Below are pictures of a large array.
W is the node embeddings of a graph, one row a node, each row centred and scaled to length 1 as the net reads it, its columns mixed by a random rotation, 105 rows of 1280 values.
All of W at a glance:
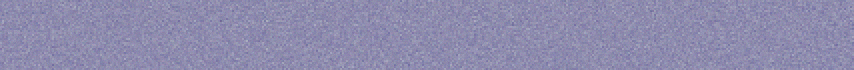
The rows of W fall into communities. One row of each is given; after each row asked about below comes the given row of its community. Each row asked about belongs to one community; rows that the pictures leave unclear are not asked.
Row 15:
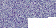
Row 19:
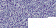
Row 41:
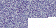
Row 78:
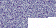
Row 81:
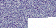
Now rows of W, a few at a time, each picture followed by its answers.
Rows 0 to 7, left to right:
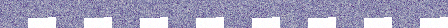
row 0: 81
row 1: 78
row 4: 81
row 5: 41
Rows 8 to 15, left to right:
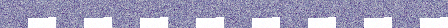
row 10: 41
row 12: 81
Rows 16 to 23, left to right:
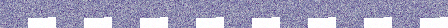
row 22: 15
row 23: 81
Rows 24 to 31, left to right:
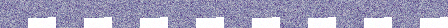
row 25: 81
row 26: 41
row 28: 81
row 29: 78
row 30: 41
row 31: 41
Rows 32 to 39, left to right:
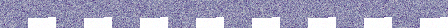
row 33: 19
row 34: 78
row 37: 78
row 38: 78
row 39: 81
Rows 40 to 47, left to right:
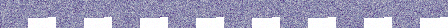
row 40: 81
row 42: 15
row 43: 19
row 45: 81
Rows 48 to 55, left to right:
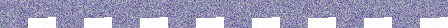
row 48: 41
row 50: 81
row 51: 41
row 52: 81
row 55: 19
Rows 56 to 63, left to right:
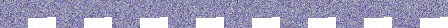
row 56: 81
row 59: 15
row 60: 81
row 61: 78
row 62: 81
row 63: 81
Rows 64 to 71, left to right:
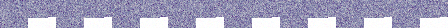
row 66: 15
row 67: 78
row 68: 15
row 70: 41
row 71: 81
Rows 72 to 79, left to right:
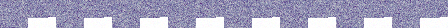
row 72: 78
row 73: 41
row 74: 41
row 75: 41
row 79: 19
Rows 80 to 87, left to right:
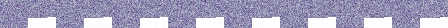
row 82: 41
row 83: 19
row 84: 41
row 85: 19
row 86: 78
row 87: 15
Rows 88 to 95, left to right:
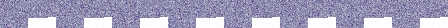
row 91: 78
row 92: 78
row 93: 41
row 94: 15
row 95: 41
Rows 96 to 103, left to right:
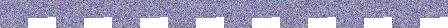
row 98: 19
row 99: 78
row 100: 19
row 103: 41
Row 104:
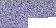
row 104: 78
